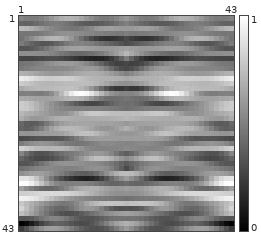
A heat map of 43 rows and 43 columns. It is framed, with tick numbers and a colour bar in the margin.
Histogram: bell-shaped. Slope: none. Grain: streaks across. Mirror symmetry: left to right.
